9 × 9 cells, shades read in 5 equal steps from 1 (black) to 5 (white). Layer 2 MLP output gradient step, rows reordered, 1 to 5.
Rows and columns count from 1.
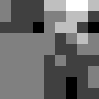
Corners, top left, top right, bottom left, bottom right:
3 4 3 2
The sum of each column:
26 24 24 23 24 24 24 26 23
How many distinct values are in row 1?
4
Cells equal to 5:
2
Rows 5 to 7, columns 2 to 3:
3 3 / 3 3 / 3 3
